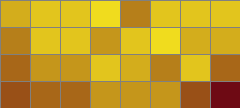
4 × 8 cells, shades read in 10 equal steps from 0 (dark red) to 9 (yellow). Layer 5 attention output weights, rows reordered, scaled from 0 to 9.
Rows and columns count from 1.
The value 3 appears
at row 4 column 1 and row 4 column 7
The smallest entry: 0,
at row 4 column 8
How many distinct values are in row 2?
5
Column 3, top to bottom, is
8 8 6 4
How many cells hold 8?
10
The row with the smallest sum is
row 4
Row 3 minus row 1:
-3 -2 -2 -1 2 -3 0 -4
